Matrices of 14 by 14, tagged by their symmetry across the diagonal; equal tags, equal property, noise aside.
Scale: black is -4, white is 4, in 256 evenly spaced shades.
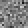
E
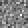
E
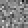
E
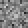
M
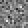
M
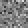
E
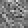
E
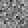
M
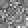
M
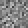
E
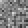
M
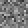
E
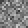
M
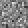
M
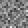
M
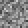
M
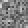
M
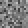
E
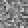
E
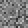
M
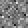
M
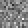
E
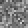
M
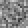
M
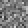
E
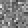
E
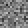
E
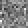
E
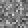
E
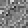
M
